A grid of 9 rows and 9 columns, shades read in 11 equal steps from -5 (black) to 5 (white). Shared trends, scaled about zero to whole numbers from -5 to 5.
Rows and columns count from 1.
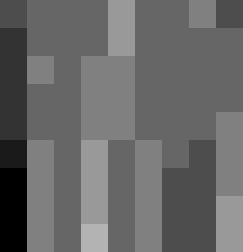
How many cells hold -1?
37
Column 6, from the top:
-1 -1 -1 -1 -1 0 0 0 0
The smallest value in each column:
-5 -1 -1 -1 -1 -1 -2 -2 -2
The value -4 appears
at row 6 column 1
